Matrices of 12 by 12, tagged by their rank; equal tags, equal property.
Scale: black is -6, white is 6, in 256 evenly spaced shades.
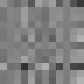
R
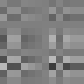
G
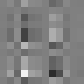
G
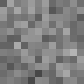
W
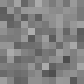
W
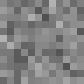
W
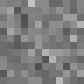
W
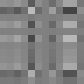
G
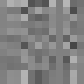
R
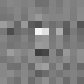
R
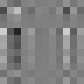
G
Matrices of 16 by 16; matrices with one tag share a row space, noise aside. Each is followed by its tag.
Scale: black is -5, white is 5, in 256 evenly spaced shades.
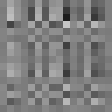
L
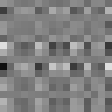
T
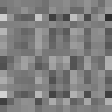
T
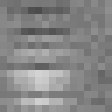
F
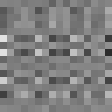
T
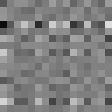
T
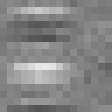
F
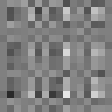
L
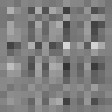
L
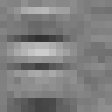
F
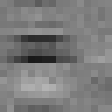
F
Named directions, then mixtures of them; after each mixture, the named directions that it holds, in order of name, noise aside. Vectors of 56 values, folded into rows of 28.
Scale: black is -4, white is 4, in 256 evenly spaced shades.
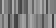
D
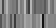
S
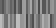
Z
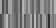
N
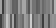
N, S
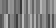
D, N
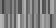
Z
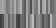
Z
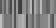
D, Z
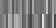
D, S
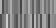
N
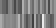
N, S, Z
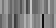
D, S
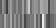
N, S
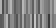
N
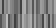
D, N, S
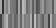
N, S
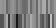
D, N, Z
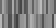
D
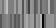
N, S, Z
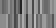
D, N, Z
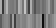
S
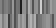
D, N, Z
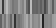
S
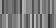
N, Z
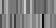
S
